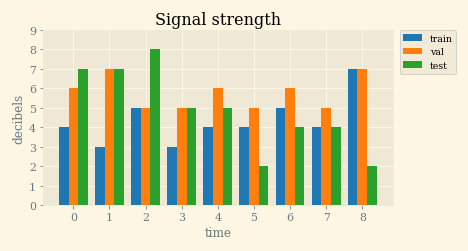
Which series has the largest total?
val
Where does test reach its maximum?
2
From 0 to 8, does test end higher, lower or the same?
lower
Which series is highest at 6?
val
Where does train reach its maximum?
8
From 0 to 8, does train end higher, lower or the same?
higher
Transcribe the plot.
Title: Signal strength
x-axis: time, ticks 0 1 2 3 4 5 6 7 8
y-axis: decibels, ticks 0 1 2 3 4 5 6 7 8 9
Legend: train, val, test
Values:
train: 4 3 5 3 4 4 5 4 7
val: 6 7 5 5 6 5 6 5 7
test: 7 7 8 5 5 2 4 4 2
